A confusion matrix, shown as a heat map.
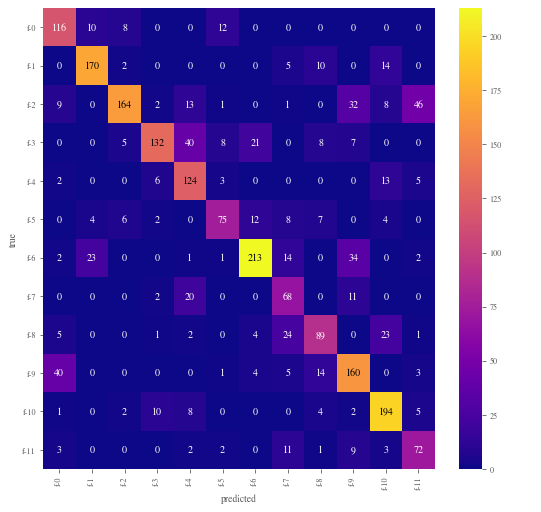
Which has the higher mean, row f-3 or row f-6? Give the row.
f-6
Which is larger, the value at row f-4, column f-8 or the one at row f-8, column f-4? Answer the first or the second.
the second
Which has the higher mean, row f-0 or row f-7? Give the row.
f-0
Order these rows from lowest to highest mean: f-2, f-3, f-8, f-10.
f-8, f-3, f-10, f-2
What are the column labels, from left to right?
f-0, f-1, f-2, f-3, f-4, f-5, f-6, f-7, f-8, f-9, f-10, f-11
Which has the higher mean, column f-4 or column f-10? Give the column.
f-10
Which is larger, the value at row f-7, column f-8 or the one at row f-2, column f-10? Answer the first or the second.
the second
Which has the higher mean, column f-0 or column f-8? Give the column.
f-0
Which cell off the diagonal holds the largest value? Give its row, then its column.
f-2, f-11
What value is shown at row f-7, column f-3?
2
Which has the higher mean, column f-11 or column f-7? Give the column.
f-7
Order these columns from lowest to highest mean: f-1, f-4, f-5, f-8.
f-5, f-8, f-1, f-4
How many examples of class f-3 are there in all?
221
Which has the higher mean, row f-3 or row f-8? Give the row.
f-3
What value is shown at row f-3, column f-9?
7
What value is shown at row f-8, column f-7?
24
